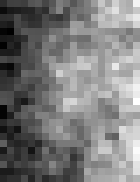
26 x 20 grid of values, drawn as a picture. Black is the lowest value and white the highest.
Slope: up to the right. Stripes: none. Grain: blotchy. Average level on the scale: 50%.
